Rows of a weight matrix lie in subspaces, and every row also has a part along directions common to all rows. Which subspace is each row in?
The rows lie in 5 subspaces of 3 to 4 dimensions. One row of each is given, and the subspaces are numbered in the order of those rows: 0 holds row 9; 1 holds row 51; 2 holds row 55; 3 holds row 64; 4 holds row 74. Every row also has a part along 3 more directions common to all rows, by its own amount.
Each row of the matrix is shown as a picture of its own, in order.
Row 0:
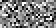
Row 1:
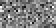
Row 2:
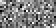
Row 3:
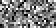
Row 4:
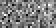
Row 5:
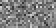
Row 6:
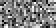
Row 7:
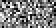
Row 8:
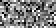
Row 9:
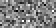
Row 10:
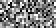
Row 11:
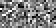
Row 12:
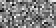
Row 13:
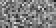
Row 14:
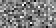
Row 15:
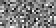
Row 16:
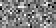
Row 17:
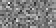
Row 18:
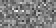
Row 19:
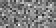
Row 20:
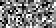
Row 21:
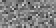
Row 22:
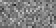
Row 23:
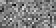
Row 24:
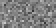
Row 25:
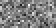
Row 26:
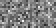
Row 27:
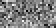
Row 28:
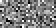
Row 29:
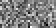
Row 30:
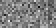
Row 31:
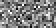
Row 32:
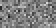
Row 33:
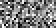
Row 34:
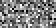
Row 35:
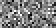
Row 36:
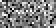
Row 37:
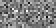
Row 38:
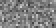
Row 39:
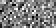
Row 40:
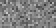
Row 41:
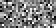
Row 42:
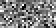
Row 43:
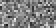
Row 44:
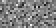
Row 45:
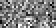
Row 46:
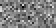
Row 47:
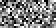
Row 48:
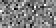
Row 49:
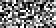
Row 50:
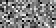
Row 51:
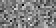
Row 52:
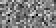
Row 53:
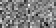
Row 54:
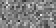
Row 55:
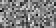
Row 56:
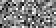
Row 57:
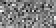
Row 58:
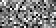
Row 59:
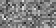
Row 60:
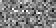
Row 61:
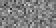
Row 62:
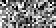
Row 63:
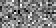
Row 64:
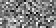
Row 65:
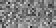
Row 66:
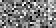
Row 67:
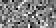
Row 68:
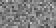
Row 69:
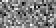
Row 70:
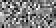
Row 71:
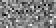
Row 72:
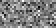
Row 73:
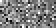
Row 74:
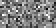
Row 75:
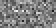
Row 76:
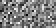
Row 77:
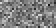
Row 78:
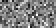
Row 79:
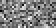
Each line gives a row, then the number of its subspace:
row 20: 4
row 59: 3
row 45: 2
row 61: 1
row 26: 4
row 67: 2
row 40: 2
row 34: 0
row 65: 2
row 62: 2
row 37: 0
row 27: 2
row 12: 1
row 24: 1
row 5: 4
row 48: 3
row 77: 4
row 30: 1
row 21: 0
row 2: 0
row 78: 2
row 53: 2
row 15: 3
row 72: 3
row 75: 0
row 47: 1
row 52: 4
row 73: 0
